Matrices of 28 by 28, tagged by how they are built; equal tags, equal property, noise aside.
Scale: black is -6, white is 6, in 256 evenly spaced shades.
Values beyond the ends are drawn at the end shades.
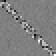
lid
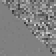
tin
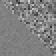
tin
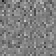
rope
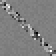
lid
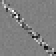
lid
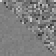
tin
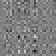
rope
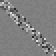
lid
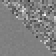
tin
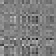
rope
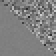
tin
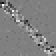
lid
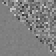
tin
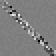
lid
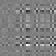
rope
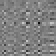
rope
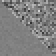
tin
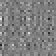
rope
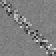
lid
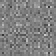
rope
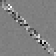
lid
